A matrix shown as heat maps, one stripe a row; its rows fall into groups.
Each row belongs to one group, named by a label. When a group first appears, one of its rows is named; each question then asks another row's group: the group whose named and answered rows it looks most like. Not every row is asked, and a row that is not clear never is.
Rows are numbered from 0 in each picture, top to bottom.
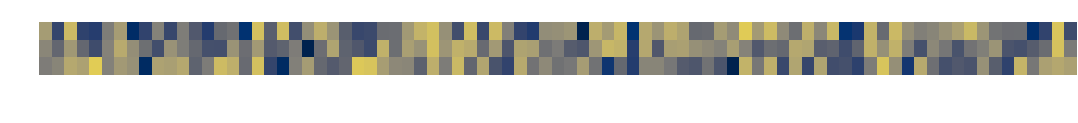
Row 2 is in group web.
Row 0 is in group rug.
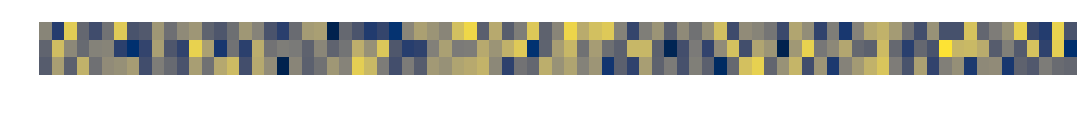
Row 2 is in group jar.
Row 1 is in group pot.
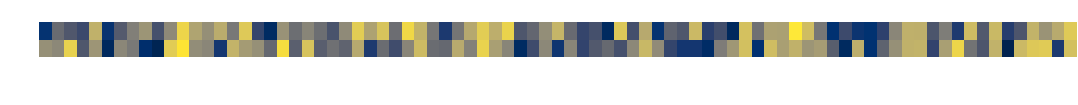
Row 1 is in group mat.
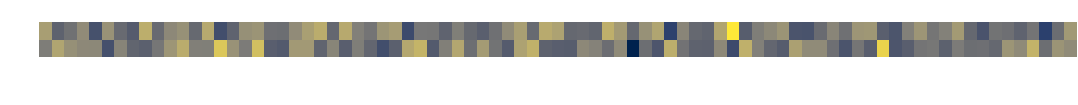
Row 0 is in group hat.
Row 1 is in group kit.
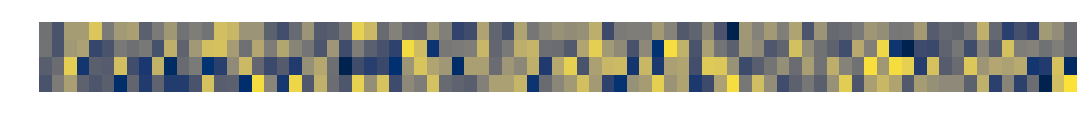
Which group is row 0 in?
web
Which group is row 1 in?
kit
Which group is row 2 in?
rug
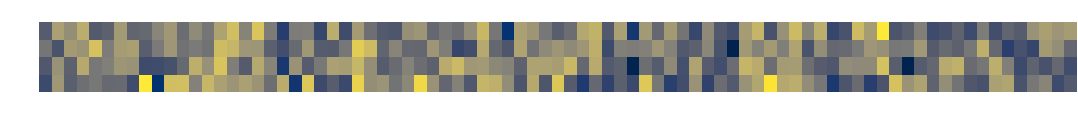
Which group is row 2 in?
jar
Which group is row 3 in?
mat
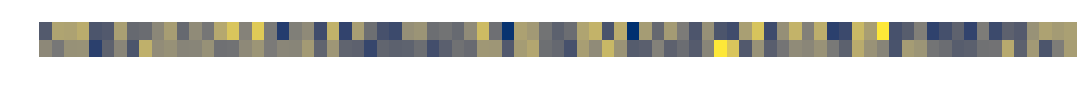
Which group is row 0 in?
kit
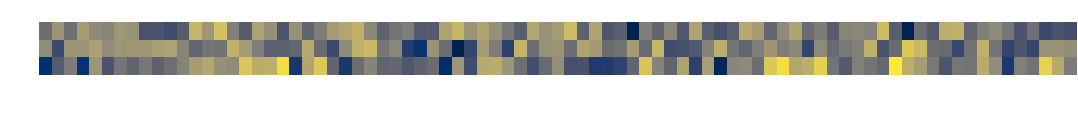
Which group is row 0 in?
jar
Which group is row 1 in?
web
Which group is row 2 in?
mat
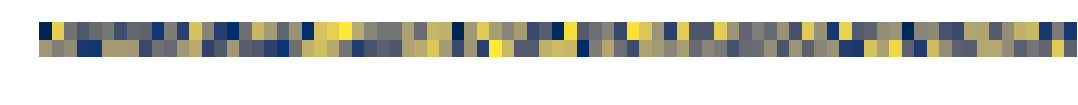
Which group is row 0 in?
pot
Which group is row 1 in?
rug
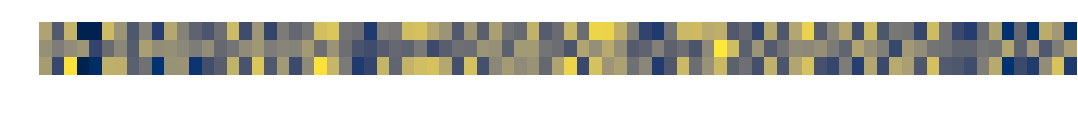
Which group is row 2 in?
rug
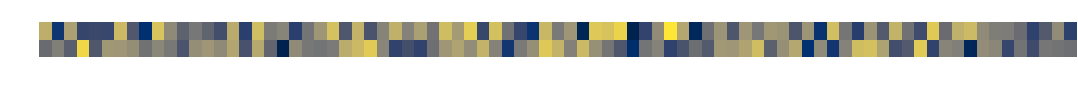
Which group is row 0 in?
rug
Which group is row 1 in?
jar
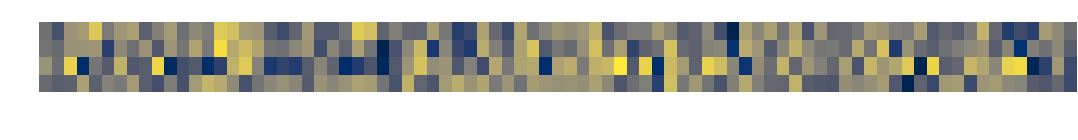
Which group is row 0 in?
web
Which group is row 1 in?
kit
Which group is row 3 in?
jar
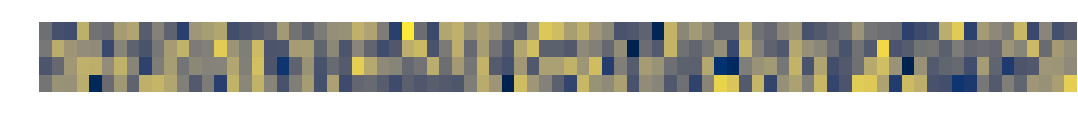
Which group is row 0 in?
jar
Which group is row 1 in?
kit
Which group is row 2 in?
web
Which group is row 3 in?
kit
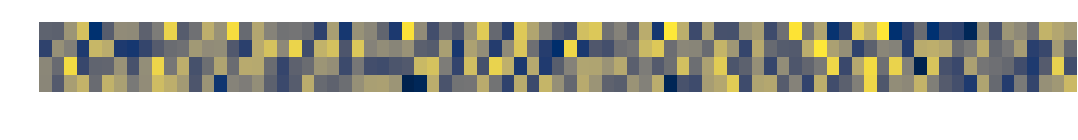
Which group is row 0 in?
kit
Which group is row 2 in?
rug
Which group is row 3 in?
web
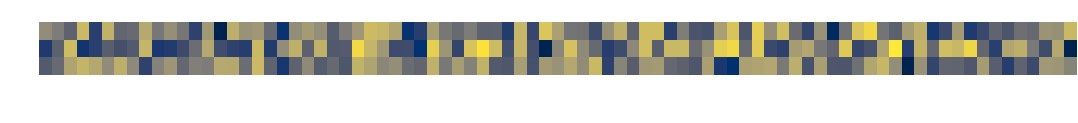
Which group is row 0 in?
hat
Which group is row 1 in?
pot
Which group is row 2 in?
web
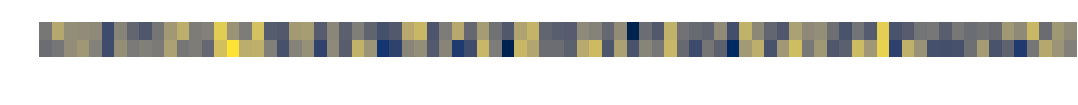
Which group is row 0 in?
kit
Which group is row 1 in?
kit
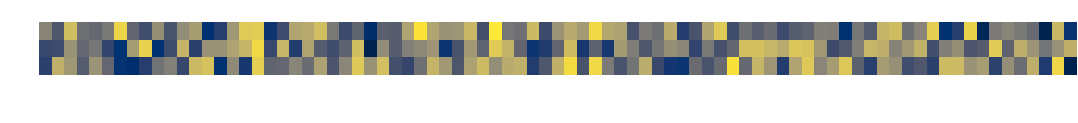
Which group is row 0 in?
rug
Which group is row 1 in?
mat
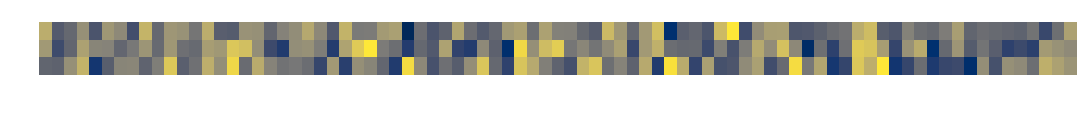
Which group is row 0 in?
hat
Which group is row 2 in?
kit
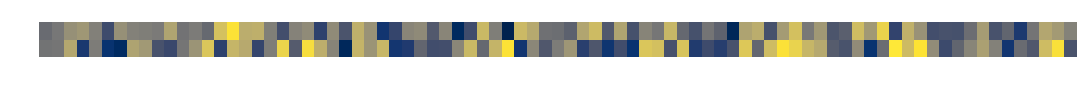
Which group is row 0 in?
kit
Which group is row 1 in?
mat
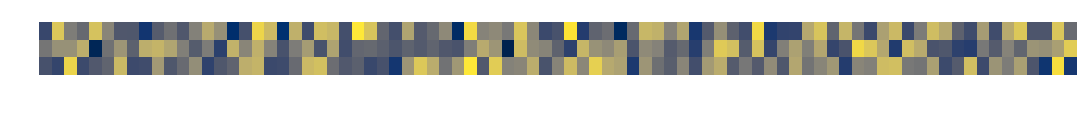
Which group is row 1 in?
kit
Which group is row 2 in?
rug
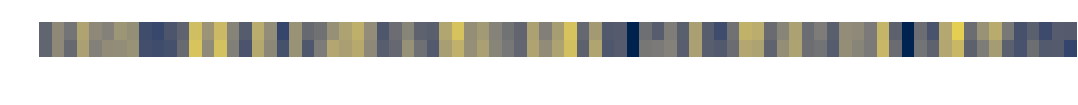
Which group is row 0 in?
jar
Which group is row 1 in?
jar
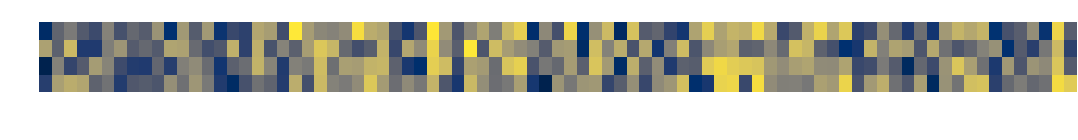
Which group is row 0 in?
pot
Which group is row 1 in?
rug
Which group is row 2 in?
pot
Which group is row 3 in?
pot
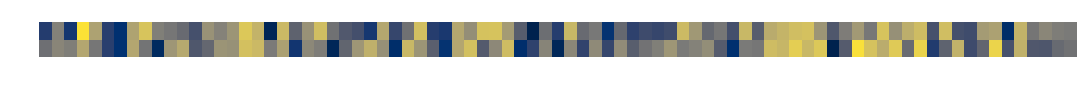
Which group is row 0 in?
mat
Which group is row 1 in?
mat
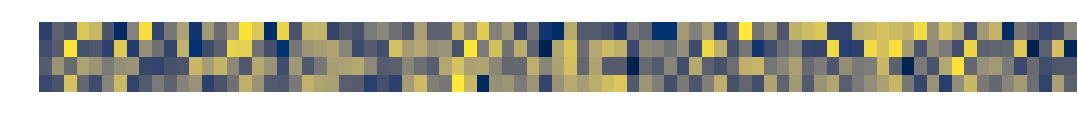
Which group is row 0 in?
mat
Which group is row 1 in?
rug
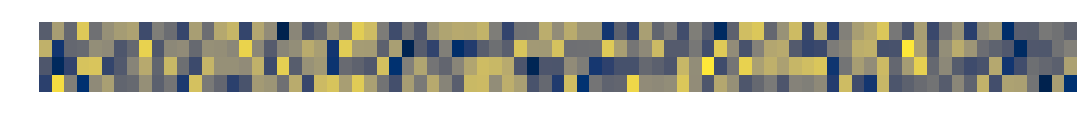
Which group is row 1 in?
hat
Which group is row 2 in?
mat
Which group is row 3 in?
pot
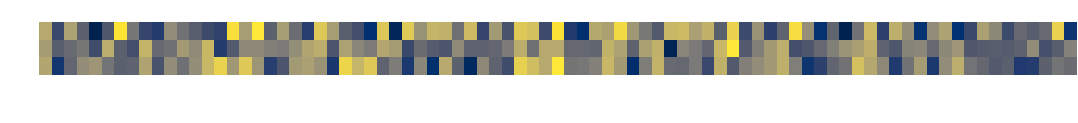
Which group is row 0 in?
rug
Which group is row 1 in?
hat
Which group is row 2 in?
hat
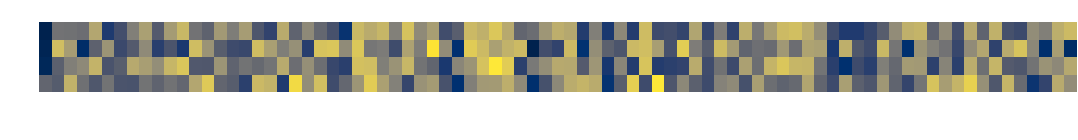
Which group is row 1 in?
pot
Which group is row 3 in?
pot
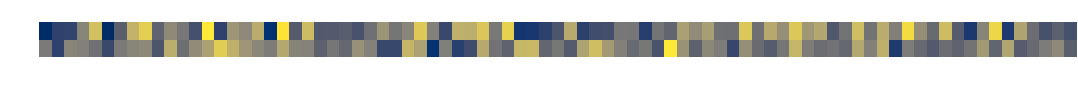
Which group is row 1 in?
kit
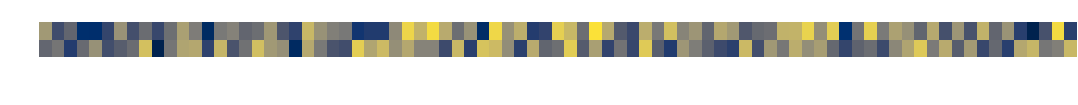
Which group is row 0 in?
rug
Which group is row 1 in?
mat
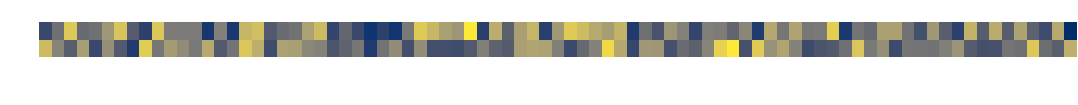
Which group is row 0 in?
rug
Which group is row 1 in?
hat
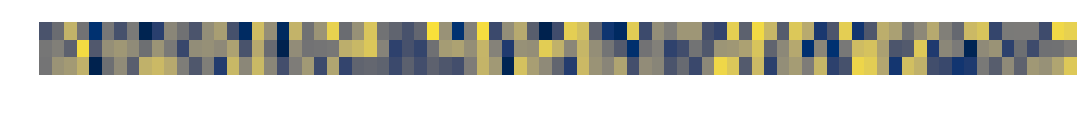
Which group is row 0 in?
pot
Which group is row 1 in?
jar
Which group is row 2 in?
kit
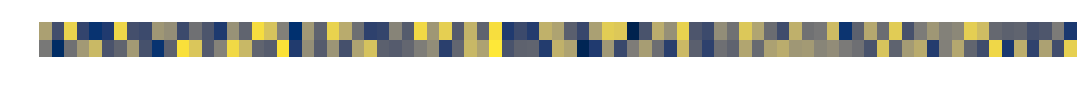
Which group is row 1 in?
mat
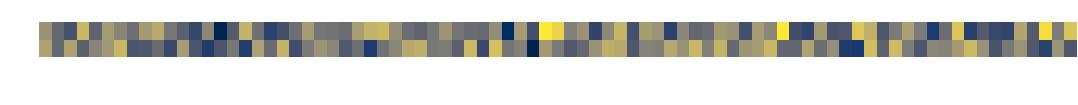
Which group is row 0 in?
hat
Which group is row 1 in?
rug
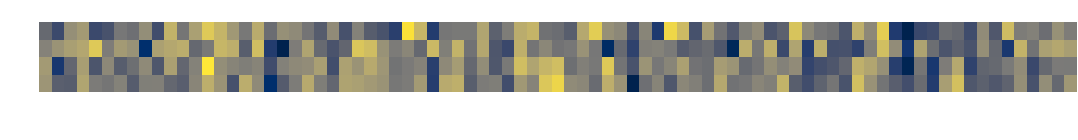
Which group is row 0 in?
kit
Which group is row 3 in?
hat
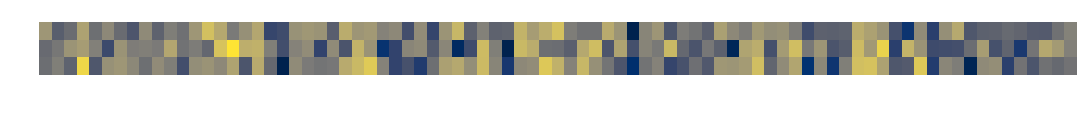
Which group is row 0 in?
hat
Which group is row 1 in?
kit
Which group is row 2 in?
jar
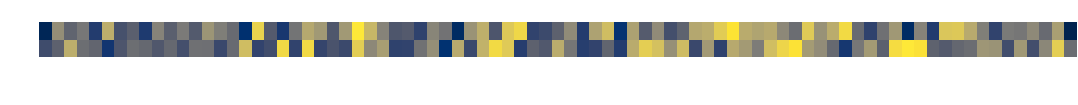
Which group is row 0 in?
pot
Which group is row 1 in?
mat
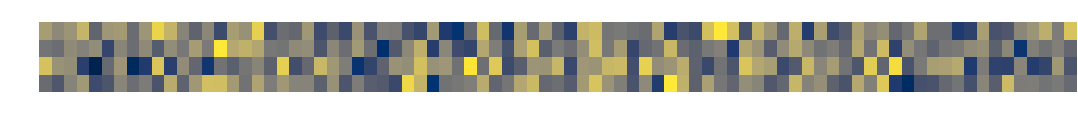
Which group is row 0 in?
web
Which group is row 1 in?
kit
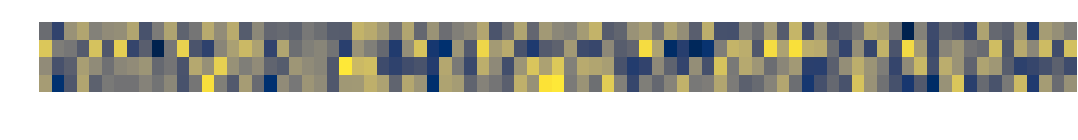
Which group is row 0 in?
web
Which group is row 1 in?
mat
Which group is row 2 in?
jar
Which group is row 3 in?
hat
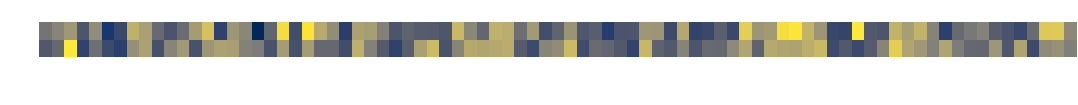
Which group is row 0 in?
mat
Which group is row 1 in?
mat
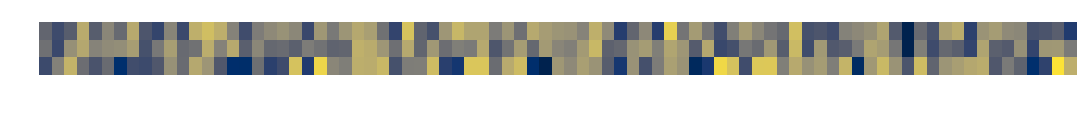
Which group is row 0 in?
jar
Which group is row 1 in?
web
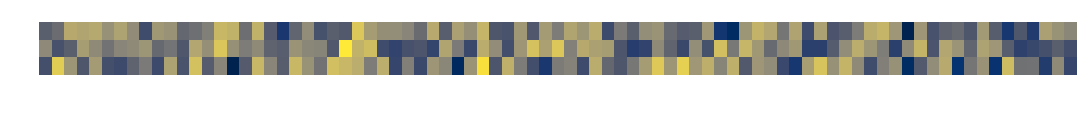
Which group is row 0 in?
web
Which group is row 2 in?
pot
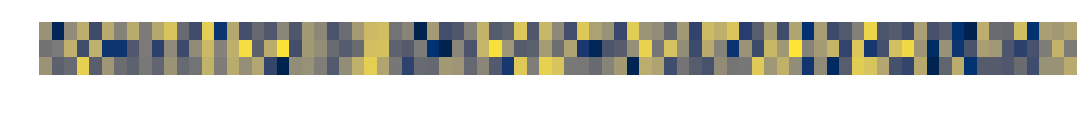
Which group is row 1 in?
mat
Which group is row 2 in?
hat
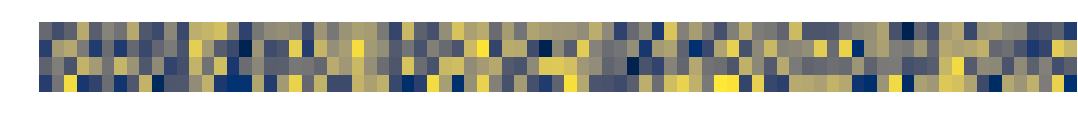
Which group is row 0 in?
jar
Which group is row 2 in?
jar
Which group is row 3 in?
pot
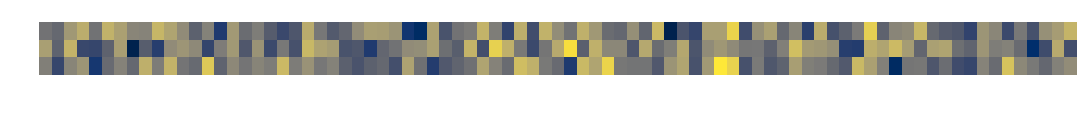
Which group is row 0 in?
web
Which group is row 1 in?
rug
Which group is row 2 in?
kit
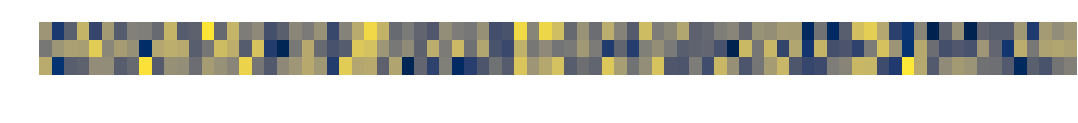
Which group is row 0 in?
hat
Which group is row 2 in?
hat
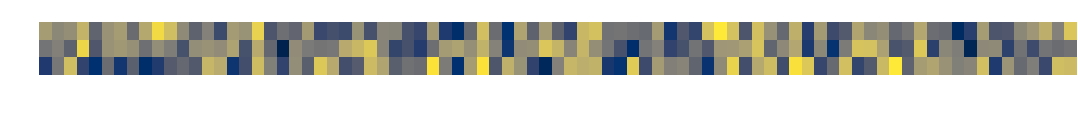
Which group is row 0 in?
web
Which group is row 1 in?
jar
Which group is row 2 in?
pot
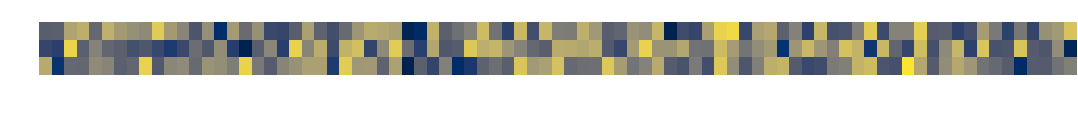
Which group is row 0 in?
web
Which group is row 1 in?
pot
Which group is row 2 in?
hat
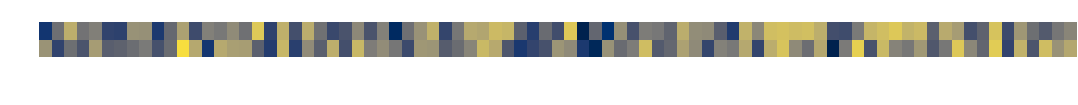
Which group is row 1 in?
mat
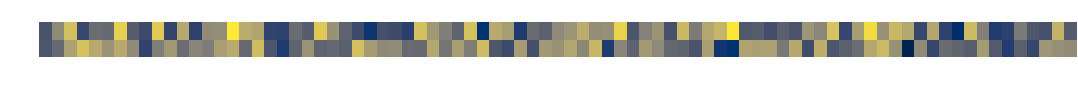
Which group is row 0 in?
rug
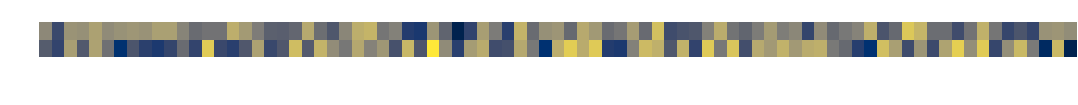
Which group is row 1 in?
pot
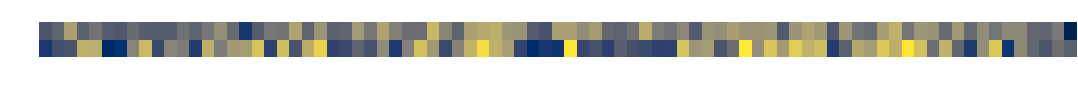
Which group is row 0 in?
pot
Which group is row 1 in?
mat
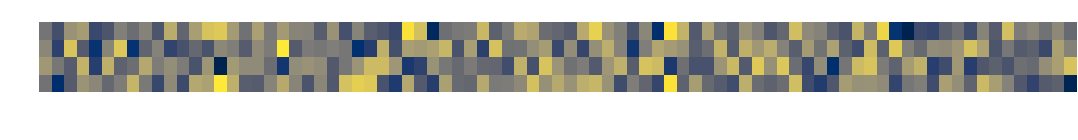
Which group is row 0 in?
kit
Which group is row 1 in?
rug
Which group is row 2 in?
hat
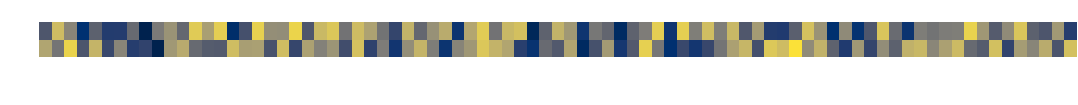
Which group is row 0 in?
pot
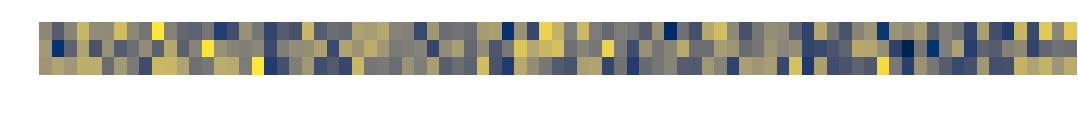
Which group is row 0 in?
web
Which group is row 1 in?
hat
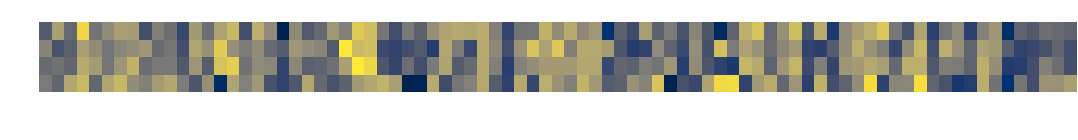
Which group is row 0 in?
jar
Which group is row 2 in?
jar
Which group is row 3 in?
web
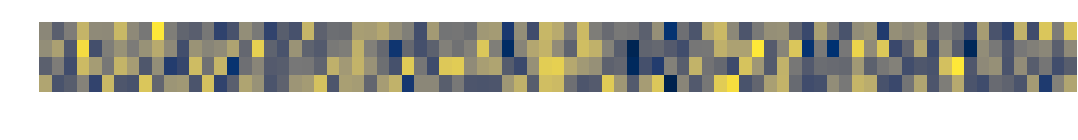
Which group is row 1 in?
jar
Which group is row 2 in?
jar
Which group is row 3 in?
hat
